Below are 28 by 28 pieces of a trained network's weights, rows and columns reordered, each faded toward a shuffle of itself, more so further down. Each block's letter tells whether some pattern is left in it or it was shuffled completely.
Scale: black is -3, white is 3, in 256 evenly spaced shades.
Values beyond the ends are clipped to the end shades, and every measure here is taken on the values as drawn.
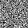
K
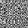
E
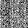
E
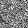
K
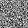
K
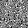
K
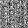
E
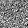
K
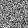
K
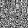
E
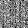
E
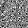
E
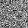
E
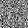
E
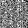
E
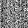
E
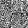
E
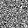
E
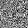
E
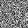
E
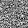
K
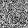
K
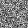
E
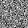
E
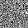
E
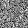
K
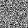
E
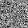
E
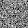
E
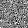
K
